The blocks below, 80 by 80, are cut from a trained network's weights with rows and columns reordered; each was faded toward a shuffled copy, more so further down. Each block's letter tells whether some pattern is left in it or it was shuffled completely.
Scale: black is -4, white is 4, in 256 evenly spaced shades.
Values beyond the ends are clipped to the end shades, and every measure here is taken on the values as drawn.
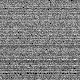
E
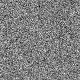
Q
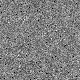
Q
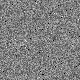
Q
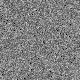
Q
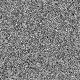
Q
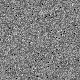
Q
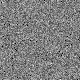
Q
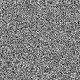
E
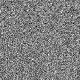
E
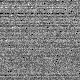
E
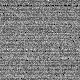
E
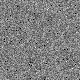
Q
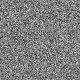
Q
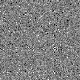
E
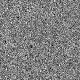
Q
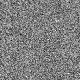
E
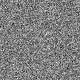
Q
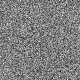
Q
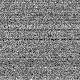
E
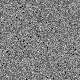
Q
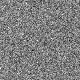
E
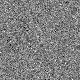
Q
